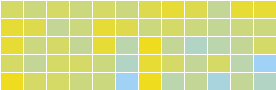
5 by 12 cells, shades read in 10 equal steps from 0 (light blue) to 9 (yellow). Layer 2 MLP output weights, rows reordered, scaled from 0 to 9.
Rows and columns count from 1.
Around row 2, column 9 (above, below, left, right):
7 2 6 4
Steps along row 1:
down up down up down up up down down up same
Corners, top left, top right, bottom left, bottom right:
6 8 9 2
